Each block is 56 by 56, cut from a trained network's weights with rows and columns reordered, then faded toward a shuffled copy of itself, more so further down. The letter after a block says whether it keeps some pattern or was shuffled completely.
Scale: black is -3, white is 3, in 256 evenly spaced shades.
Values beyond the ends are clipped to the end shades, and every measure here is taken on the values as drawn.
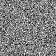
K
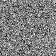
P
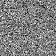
K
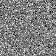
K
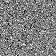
P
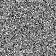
K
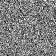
P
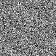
K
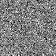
K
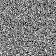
K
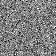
P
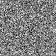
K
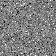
P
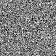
K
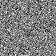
P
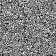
P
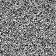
P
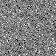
P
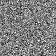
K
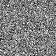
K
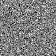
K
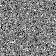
P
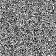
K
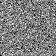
P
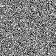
K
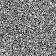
P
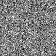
K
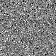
P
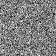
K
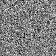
K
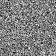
K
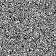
P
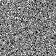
K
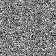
K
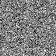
P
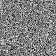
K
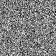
P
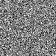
K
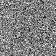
P
